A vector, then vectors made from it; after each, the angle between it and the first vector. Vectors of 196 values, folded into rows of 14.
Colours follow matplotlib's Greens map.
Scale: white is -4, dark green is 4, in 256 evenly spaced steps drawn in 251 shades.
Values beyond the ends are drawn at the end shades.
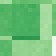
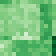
nearly opposite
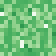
orthogonal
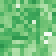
partly aligned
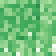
partly aligned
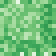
partly opposed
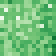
partly opposed
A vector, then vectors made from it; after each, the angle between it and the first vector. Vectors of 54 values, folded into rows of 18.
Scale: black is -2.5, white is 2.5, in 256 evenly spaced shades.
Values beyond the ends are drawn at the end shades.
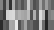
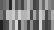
nearly parallel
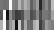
partly opposed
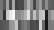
nearly parallel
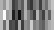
partly opposed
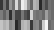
partly opposed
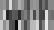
nearly opposite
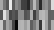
partly opposed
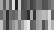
orthogonal
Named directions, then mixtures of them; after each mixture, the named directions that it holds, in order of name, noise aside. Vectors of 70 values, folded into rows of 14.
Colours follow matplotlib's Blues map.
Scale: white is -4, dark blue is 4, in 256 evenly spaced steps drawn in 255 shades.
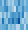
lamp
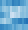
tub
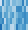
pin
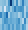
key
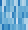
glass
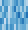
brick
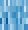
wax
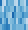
glass, wax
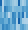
glass, lamp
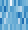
brick, key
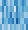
glass, lamp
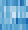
glass, tub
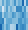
pin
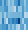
lamp, tub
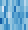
brick, glass, wax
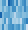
key, lamp, wax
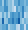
lamp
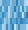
brick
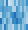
key, lamp, wax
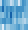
glass, tub
